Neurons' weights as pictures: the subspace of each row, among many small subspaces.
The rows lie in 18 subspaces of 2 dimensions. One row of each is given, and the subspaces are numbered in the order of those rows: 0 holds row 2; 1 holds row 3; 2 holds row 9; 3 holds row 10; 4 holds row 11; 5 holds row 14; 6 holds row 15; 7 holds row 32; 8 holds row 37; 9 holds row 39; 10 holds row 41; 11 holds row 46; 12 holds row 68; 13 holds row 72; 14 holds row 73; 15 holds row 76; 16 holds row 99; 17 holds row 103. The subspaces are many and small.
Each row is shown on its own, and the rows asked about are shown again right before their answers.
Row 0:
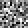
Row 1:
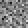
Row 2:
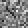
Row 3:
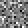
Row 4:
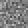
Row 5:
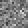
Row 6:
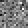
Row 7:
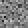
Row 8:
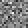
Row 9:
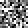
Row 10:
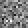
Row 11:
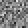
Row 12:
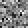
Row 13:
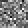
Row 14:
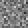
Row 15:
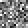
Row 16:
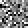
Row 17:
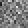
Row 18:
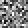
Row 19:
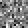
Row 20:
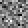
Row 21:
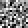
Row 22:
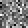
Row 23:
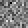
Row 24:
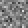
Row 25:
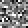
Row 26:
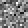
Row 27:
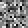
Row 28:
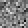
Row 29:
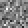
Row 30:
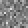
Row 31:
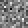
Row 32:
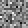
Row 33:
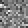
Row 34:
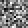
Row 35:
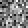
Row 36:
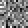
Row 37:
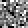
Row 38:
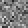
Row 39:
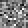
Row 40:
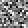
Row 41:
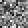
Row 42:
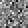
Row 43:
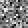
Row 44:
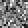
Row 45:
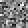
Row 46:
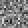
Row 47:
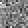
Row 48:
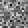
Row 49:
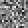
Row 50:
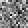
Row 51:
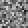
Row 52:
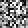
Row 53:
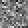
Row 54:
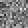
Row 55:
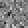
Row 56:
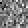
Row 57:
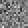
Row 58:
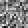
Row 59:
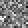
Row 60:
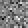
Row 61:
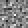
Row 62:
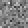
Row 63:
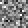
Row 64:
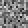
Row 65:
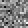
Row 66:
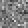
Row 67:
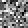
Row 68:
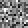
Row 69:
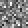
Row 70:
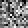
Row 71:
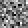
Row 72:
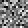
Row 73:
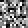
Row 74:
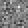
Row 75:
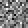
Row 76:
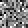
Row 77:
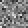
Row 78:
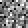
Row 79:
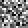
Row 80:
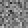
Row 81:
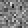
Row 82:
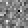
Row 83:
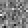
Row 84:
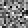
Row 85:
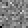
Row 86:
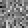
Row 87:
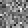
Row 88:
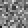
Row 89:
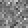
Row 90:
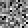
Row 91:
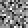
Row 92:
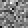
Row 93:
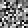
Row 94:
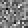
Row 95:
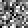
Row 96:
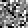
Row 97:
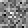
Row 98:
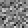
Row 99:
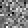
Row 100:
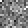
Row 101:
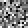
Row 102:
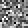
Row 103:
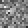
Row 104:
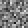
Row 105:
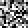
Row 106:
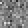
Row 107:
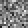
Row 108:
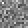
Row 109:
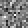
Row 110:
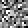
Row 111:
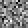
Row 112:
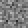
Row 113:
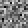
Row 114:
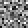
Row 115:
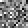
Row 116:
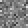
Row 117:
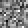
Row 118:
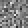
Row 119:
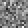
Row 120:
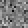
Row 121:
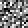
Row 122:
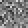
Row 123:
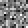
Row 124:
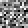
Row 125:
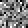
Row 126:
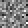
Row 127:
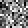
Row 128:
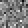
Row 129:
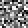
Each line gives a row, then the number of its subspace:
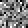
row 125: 15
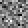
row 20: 10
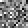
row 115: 6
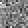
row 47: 16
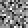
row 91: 1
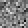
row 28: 0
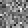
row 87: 16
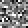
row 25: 12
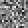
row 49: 13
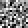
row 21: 3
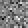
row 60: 1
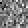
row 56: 6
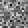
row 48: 10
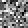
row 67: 17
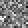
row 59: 1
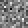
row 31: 2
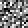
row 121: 12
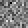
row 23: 7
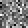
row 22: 16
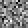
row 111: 3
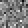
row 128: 15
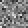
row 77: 12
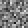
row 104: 12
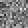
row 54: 16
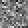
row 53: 8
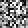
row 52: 14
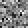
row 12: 12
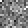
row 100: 16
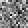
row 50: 6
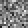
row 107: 3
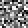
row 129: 11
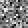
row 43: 2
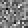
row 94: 8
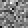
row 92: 17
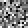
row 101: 8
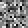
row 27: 14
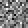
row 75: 7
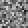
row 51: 13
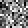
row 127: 16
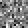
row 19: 14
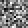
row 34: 2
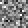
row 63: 10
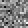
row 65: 17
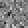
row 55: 14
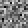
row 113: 11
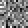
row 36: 14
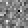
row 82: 4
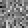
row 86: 14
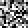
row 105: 2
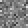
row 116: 6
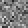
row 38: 3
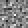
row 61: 3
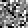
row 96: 8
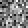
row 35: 6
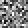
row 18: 13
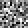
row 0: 12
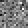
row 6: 6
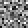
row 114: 11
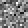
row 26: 17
